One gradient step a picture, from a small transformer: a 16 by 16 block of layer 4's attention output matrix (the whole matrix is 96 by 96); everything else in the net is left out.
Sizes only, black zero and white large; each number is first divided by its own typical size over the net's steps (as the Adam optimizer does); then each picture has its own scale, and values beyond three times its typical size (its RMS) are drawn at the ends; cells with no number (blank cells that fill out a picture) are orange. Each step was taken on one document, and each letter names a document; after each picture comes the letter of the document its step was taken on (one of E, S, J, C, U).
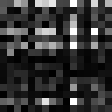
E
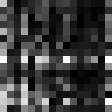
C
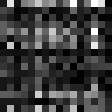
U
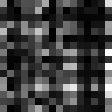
C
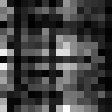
C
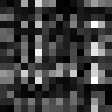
U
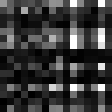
E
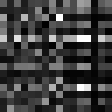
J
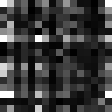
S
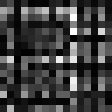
C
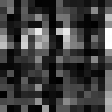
C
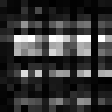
J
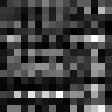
U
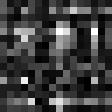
J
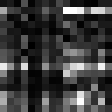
S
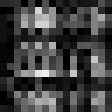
U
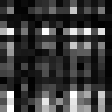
E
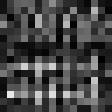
U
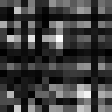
J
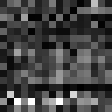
J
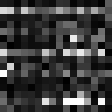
S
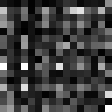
S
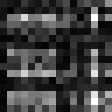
U
